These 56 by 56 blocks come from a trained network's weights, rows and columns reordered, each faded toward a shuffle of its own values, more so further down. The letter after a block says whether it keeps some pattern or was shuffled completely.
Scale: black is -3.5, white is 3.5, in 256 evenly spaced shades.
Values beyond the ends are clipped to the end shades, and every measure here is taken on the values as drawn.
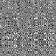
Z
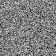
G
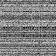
Z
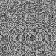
Z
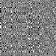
Z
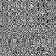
Z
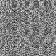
Z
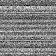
Z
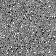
G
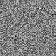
Z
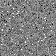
G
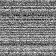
Z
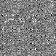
Z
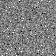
G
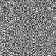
Z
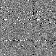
Z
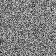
G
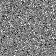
G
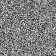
G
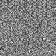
Z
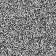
G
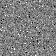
G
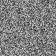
G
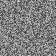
G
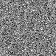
G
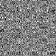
Z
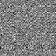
Z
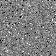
G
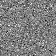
G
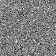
G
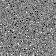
G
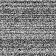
Z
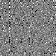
Z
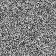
G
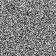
G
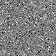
G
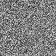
G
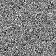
G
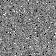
G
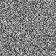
Z
